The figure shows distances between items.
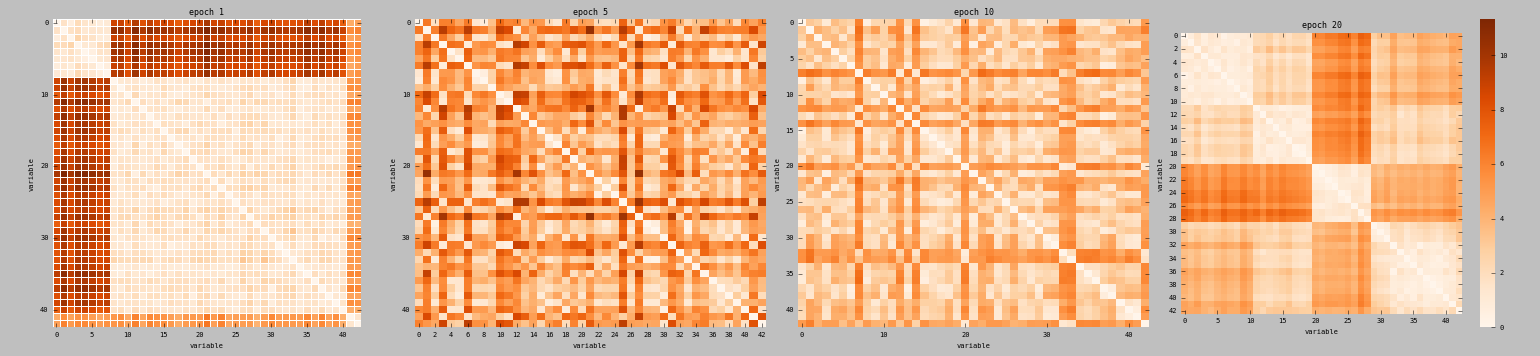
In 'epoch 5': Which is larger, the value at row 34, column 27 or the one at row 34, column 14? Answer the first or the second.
the first
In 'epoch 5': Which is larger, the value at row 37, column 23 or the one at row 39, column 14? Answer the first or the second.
the second
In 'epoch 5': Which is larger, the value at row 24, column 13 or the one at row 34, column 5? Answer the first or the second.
the second
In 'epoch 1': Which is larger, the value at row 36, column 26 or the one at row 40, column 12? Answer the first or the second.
the first
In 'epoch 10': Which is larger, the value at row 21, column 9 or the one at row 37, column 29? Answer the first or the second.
the first
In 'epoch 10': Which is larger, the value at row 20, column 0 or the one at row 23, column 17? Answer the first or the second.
the first
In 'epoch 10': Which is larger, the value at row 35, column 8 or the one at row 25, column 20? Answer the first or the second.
the second
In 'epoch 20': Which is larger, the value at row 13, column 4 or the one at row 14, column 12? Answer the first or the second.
the first
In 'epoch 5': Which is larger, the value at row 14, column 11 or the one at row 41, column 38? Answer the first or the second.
the second
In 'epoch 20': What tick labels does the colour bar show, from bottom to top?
0, 2, 4, 6, 8, 10
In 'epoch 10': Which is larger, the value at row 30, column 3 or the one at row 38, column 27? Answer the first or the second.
the second
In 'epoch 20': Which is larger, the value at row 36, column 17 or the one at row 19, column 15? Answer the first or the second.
the first
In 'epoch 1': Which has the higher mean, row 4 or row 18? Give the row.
4
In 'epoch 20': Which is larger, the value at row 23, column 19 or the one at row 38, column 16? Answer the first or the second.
the first
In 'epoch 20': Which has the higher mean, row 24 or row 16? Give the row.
24
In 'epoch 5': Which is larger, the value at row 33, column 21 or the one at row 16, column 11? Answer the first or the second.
the second
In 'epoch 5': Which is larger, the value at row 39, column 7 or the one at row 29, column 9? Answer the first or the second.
the second
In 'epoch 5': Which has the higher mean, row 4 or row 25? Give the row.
25
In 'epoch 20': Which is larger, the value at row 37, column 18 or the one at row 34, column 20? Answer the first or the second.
the second
